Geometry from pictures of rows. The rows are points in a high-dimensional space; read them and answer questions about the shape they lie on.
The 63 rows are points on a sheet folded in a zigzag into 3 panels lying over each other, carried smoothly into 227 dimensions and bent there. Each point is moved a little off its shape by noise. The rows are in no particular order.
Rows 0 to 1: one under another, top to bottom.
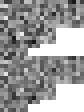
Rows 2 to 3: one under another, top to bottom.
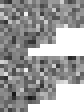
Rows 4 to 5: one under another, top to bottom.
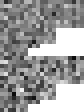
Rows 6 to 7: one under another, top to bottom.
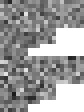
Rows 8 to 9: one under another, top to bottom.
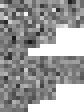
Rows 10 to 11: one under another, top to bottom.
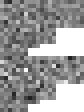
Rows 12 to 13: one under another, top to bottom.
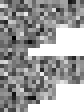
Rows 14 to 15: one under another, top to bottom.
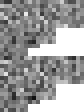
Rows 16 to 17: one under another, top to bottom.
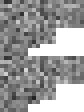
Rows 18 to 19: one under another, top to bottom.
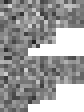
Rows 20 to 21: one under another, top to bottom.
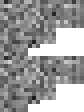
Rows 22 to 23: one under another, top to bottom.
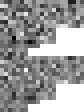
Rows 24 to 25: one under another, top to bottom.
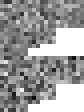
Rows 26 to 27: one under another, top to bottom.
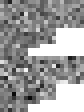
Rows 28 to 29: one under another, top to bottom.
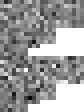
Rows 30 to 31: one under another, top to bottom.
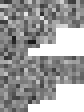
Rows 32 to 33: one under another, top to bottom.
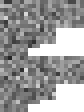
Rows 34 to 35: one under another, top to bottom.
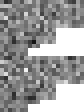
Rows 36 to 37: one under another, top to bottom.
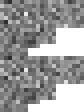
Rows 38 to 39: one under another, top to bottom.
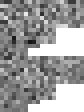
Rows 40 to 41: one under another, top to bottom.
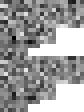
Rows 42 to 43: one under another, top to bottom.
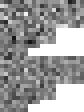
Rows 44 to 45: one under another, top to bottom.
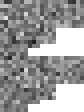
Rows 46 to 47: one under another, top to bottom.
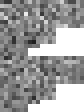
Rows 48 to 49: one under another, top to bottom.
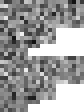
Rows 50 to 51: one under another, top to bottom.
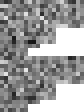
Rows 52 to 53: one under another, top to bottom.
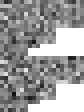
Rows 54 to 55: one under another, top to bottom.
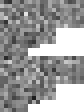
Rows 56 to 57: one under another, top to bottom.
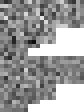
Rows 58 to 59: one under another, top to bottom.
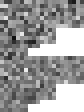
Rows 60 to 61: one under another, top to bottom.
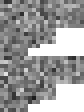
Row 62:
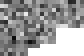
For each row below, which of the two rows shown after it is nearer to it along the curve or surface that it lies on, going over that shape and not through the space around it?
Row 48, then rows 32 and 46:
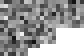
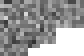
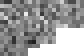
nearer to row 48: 32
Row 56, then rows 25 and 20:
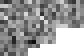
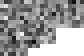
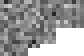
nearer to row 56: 25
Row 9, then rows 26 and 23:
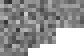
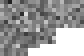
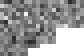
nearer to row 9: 23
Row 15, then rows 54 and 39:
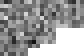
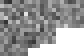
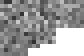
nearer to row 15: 54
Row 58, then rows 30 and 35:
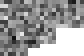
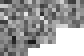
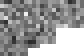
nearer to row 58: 35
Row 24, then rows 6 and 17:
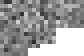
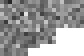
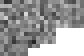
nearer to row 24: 6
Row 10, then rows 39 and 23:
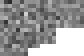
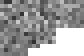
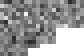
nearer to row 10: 23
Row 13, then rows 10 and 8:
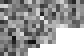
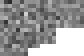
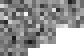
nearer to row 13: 8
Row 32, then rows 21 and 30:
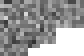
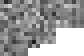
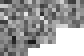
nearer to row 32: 21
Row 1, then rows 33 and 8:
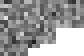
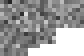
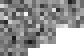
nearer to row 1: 8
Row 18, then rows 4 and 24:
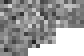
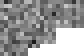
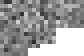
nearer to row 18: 24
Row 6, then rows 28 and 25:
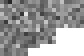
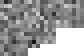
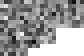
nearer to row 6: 28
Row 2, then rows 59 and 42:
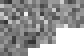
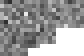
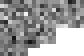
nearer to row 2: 59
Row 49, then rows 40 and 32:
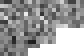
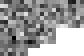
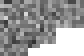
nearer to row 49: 40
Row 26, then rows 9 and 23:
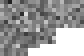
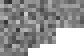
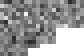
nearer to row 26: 23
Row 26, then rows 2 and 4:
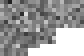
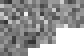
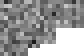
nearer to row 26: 2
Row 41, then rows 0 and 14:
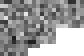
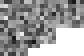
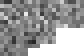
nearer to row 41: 0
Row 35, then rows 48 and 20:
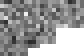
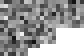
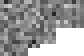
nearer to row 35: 48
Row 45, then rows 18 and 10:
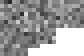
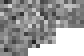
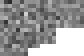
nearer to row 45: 18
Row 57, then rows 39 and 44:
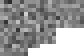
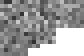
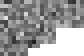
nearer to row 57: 44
